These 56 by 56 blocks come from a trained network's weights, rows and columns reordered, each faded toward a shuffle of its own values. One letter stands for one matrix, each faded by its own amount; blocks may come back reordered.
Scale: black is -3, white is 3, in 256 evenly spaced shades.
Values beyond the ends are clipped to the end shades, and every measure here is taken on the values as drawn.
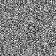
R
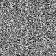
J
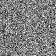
J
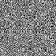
R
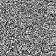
R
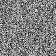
J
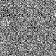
R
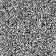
J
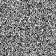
J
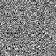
R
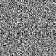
R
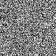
J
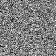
R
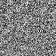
J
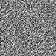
R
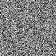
J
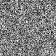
J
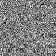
R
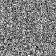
J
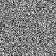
R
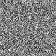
R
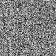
J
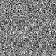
R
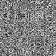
R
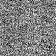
J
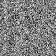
J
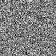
J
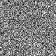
R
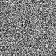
J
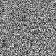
R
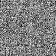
J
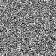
J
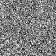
J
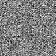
R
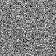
R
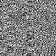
R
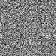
R
